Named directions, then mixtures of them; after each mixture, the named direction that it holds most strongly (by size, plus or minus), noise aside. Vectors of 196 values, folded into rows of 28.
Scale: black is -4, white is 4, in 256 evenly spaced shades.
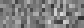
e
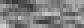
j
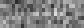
e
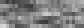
j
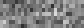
e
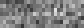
e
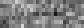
e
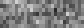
e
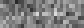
e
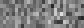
e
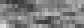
j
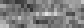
j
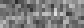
e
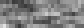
j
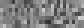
e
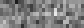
e
